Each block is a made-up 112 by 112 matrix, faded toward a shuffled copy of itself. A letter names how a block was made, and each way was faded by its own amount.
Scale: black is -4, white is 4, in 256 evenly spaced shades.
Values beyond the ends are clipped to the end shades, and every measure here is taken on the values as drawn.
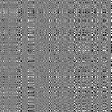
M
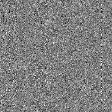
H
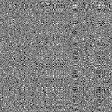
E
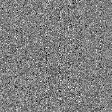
H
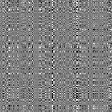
M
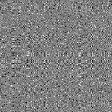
E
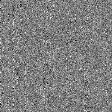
H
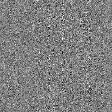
H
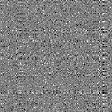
E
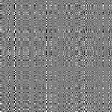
M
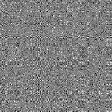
E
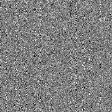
H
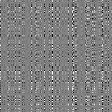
M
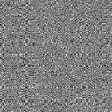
E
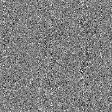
H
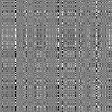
M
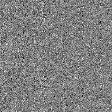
H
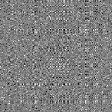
E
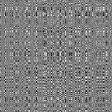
M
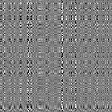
M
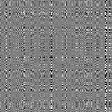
M
